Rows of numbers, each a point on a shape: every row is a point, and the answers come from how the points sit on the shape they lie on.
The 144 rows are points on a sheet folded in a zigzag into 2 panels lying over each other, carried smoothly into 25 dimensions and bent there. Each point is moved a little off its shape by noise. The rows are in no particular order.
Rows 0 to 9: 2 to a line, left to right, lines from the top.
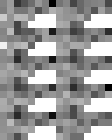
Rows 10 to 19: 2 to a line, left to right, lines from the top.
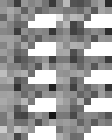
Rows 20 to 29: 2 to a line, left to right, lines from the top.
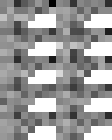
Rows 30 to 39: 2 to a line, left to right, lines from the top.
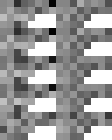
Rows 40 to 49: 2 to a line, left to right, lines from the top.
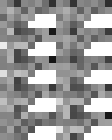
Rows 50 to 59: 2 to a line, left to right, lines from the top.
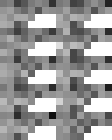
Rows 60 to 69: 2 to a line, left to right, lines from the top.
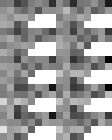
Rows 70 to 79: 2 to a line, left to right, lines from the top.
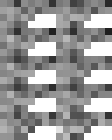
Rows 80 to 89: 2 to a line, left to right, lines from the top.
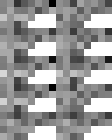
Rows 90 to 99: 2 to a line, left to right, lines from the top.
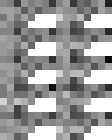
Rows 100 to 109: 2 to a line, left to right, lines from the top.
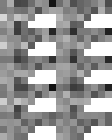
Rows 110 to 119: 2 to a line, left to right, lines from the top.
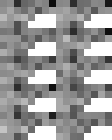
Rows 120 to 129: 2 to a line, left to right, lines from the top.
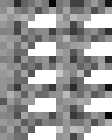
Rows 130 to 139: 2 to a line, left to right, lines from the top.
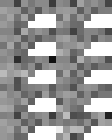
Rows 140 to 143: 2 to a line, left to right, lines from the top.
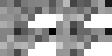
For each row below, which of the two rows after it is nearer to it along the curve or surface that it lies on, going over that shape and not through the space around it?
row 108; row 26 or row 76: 26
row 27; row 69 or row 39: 69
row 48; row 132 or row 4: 132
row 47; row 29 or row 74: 74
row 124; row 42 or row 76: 42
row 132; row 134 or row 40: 40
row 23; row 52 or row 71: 71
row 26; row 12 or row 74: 74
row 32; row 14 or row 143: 143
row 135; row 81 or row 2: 81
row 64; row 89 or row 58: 58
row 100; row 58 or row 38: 58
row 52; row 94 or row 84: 84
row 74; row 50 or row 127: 50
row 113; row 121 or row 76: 121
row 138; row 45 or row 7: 7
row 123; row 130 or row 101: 101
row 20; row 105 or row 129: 129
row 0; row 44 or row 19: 44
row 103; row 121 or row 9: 121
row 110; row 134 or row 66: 134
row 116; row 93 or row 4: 4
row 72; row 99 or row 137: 99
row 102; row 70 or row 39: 39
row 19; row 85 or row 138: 85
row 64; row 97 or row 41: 41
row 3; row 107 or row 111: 107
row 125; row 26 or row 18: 18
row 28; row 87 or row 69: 87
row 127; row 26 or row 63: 63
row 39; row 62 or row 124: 124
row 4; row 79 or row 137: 79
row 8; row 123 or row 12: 12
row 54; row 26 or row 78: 78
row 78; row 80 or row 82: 80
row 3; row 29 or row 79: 79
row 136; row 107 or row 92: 107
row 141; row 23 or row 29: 23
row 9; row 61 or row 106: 106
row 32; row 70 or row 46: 70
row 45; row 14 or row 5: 5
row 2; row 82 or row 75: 82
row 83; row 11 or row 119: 11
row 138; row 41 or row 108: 41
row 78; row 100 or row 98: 100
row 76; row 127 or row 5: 5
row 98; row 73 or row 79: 79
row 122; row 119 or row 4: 4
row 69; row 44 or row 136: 44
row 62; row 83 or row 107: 107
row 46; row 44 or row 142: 44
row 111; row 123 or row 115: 115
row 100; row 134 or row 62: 134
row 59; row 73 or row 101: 73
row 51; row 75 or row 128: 75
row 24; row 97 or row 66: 66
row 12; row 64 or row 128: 64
